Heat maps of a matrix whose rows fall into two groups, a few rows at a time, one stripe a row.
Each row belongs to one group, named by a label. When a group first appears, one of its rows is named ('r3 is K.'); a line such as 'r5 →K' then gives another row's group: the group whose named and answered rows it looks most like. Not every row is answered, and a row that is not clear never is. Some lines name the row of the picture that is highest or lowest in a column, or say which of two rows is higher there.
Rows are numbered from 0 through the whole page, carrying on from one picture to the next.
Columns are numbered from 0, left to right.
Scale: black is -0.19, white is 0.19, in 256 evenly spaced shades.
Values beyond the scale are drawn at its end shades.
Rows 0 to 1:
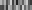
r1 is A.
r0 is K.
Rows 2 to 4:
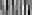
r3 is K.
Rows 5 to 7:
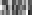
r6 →K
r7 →K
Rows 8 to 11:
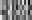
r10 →A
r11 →K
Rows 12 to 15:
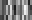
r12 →A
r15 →A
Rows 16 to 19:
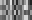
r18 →K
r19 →A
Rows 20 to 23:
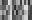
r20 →A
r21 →A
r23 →A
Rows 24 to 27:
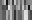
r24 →K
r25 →A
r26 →A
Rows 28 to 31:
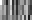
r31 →K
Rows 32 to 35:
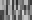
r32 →K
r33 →K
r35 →A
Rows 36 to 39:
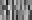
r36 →K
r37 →A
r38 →K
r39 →K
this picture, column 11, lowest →39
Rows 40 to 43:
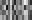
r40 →A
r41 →K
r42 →A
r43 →K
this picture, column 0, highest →43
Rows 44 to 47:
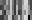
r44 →A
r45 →A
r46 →A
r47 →A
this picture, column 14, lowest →47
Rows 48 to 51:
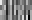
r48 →K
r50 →K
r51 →K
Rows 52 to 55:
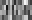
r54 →K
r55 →A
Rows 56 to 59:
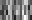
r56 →A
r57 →A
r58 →A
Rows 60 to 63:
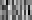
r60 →K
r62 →K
